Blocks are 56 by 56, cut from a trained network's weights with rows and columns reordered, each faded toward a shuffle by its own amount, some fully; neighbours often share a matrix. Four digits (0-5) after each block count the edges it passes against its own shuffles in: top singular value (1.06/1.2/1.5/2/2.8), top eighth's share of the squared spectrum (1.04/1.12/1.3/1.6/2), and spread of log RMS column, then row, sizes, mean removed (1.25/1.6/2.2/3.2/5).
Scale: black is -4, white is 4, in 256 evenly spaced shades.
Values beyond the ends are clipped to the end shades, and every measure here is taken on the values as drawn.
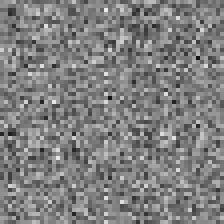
4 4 2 1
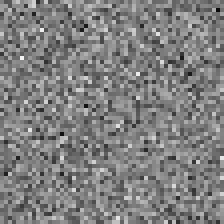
0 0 0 0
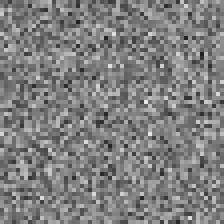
1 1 0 0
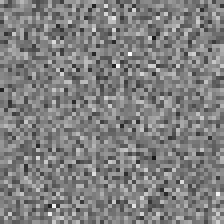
2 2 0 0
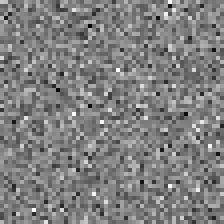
0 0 0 0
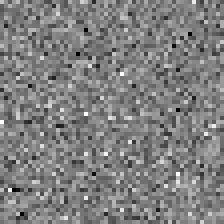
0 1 0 1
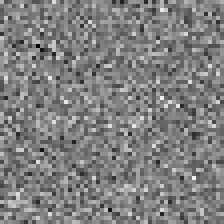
1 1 0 0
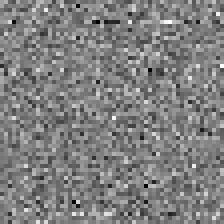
2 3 1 2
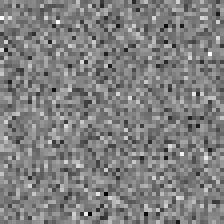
0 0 0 0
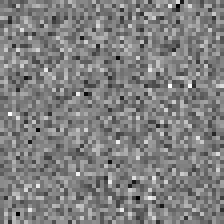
0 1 0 0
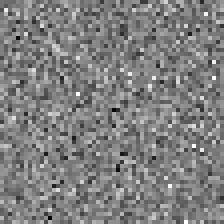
0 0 0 0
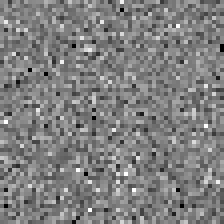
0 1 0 0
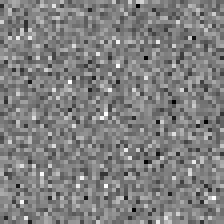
0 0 0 0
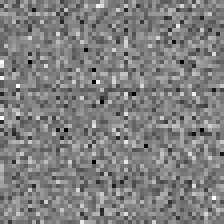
2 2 2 0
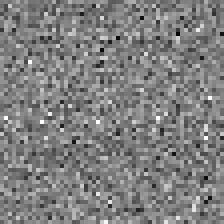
0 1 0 0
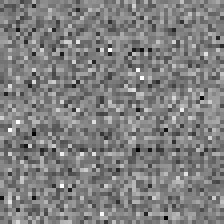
2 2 1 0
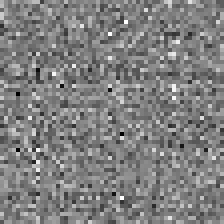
2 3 2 1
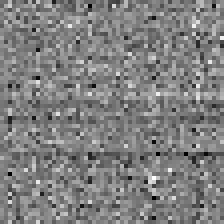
3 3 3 1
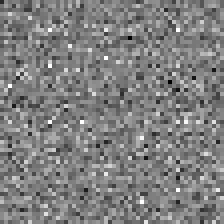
1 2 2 0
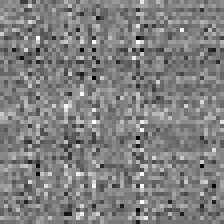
3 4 3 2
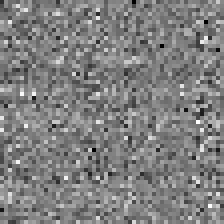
2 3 2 1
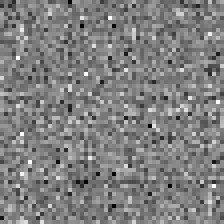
1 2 1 0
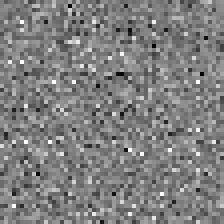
0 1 0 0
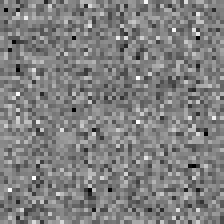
2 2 2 0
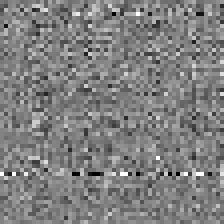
3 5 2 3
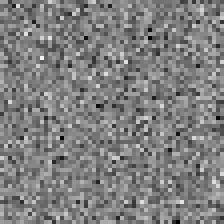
1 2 0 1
